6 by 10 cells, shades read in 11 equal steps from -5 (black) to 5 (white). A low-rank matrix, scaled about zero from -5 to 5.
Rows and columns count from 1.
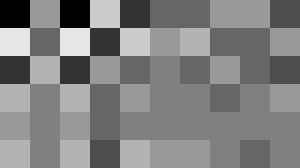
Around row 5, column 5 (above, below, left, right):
1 2 -1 0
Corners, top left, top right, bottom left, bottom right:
-5 -2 2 0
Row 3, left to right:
-3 2 -3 1 -1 0 -1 1 -1 -2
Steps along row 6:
down up down up down same down down up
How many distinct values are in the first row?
6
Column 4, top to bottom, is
3 -3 1 -1 -1 -2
